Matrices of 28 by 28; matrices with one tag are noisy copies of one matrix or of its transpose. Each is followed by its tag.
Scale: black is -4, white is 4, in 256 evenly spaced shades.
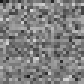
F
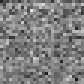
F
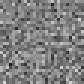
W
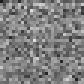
F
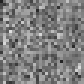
F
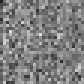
F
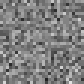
W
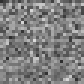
F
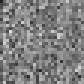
F
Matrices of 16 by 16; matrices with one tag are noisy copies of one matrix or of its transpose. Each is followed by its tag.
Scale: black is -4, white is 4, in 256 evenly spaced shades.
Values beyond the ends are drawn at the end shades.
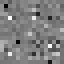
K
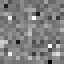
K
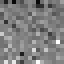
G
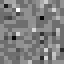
K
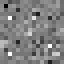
K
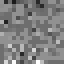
G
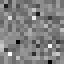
K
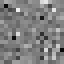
K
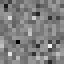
K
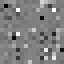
K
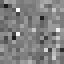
K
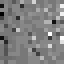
G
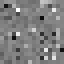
K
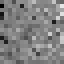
G
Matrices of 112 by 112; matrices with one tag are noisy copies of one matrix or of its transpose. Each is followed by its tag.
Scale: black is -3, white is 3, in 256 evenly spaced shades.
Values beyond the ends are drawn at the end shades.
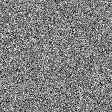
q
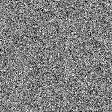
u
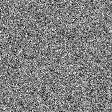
u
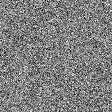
u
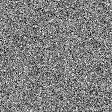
u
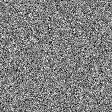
q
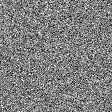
q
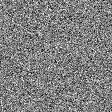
q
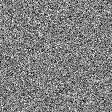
q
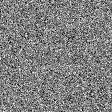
u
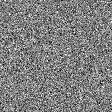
q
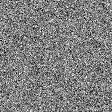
u
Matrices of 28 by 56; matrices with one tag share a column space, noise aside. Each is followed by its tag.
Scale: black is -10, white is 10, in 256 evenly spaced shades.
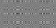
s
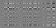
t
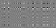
t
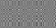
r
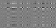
t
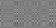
r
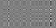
r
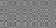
r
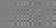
r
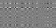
t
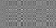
r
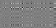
t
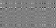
t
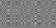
r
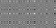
s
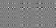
t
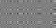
s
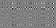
t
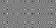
s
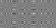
s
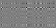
t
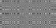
s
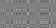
s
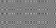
s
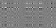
t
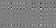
t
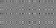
s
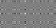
s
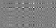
t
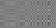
r
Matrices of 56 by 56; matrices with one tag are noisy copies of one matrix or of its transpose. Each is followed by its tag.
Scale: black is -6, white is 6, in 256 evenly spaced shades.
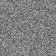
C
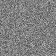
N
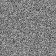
C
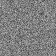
C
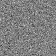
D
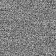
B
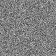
N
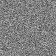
N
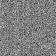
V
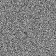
D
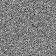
D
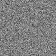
D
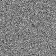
D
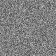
N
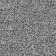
B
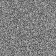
C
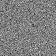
D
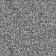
C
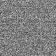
V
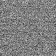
V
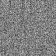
B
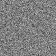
D
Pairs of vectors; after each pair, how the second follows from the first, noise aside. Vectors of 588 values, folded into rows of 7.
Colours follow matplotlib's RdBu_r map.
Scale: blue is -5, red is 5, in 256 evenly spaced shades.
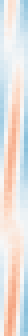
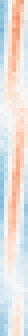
reversed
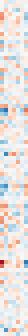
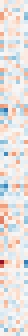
copied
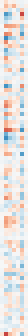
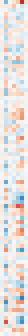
reversed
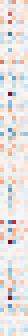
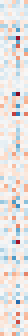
reversed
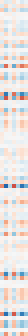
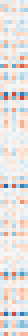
copied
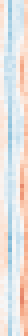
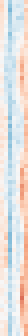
copied
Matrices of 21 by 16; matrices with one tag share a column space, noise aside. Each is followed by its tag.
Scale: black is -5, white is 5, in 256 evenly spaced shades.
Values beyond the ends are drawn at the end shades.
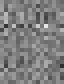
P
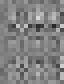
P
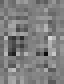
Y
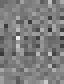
Y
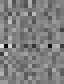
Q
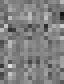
P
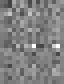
Q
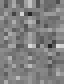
Q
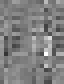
Y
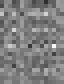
Q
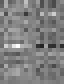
Q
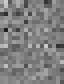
Q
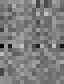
Q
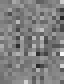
Y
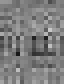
Y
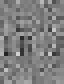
Y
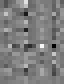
Q
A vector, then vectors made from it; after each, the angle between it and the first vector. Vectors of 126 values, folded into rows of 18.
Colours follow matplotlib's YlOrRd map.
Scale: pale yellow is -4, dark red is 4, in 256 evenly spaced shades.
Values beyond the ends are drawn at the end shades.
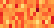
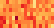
orthogonal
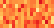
nearly opposite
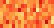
nearly opposite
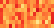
nearly parallel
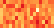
nearly opposite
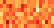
nearly opposite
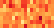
partly opposed
